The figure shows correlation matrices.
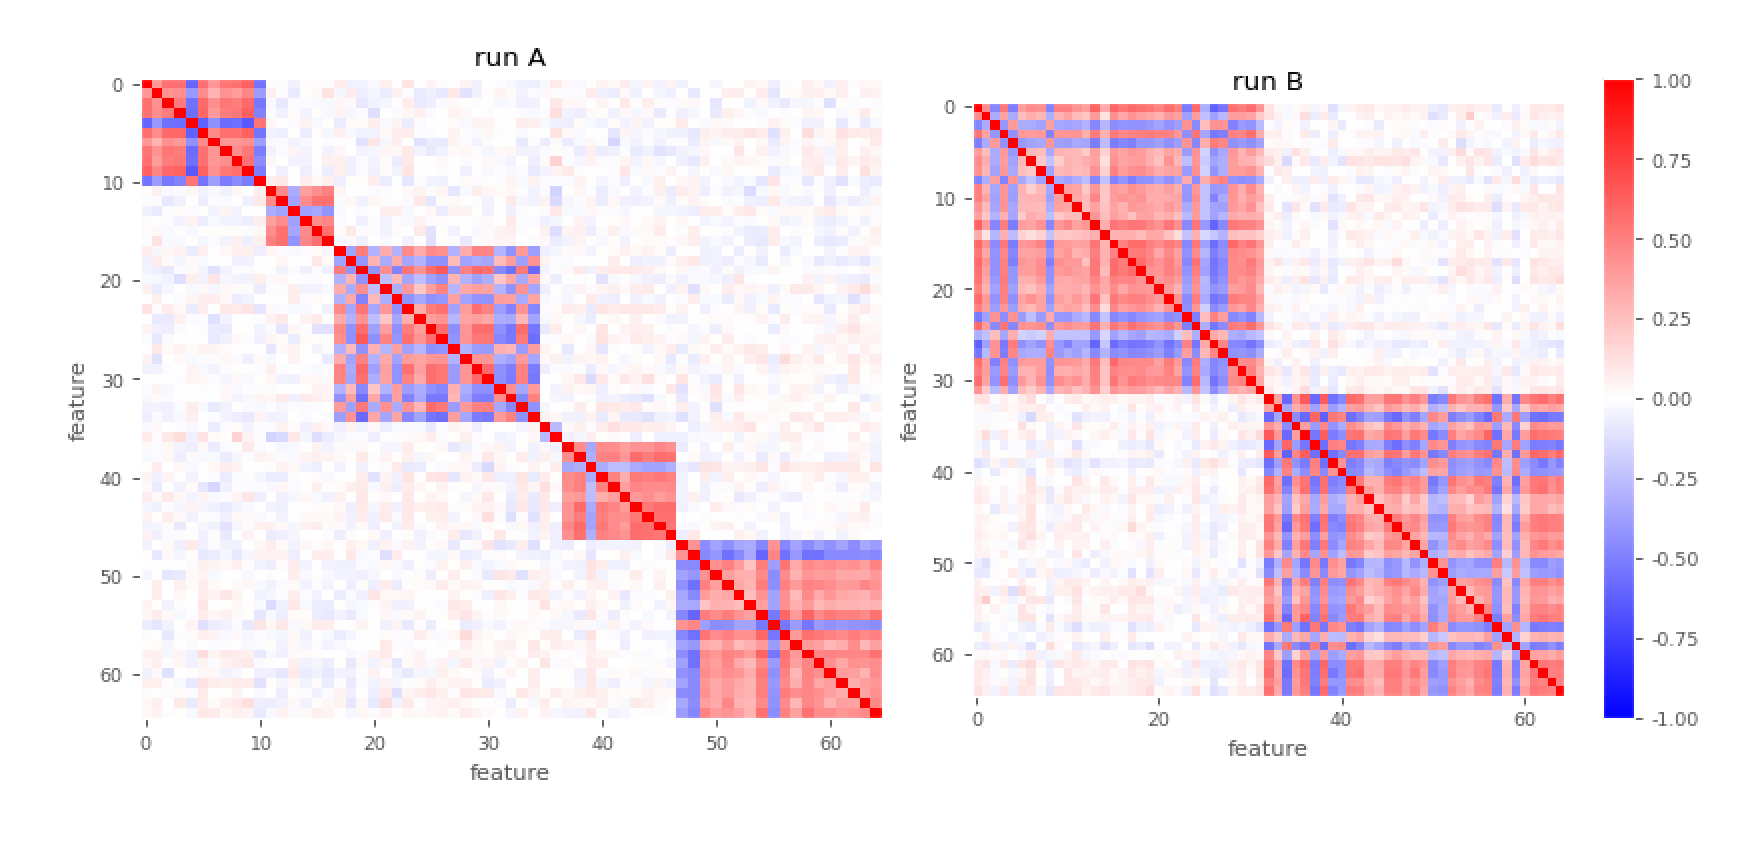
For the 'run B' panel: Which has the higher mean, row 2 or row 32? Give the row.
32
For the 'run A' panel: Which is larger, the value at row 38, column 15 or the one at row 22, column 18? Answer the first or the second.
the second
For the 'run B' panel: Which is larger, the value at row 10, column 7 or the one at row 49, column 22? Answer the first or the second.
the first
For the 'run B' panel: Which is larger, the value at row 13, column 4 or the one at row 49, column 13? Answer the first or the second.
the second
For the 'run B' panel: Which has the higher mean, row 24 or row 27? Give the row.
24
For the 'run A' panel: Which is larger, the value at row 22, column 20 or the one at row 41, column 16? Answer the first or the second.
the first
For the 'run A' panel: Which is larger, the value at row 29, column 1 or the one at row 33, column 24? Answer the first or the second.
the second
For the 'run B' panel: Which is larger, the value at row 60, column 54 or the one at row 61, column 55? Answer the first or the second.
the second
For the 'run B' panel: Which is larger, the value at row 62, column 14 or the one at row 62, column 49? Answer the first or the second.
the second
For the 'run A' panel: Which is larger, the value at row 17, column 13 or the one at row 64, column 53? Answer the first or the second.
the second
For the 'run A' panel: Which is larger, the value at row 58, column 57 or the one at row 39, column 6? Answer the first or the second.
the first
